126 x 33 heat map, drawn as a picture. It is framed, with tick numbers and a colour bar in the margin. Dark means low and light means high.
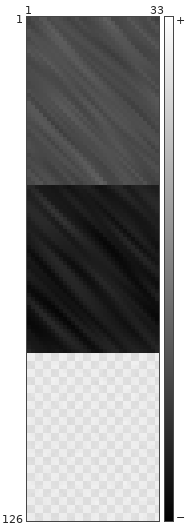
It is made of 3 by 1 panels. Panel 1,1: low, slanting down to the right, faint in contrast. Panel 2,1: very low, slanting down to the right, faint in contrast. Panel 3,1: very high, checkered, faint in contrast.
